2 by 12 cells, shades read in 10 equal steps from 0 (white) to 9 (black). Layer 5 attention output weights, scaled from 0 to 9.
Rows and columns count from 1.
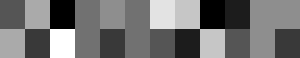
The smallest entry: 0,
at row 2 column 3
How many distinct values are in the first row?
8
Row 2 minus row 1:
-3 4 -9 0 3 0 5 6 -7 -2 0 3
